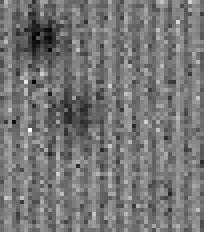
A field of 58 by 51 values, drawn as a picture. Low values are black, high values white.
Stripes: upright, repeating 12 times. Dips: two. Ninth with the lowest average: top left. Odd rows or columns: none.
